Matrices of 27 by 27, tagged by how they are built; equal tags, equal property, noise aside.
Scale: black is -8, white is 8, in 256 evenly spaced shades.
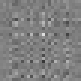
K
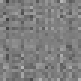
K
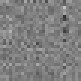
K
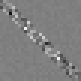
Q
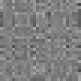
K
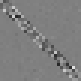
Q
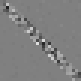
Q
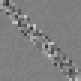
Q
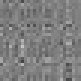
K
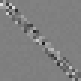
Q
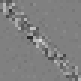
Q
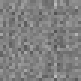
K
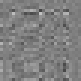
K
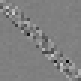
Q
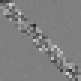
Q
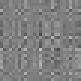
K
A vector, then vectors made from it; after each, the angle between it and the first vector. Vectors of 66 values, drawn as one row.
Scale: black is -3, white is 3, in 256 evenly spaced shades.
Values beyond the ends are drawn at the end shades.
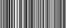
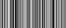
partly opposed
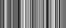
orthogonal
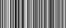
nearly opposite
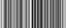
orthogonal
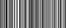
partly aligned
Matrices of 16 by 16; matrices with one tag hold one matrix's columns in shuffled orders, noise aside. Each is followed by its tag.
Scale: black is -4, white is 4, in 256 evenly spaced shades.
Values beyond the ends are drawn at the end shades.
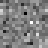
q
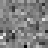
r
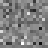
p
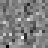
r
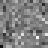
r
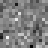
r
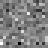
p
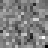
r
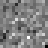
r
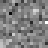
q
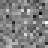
q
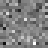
p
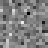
q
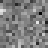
q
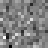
r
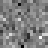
r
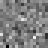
r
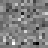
p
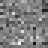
p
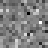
q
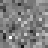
r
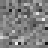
p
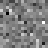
q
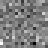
p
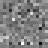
p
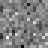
r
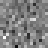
r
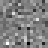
p
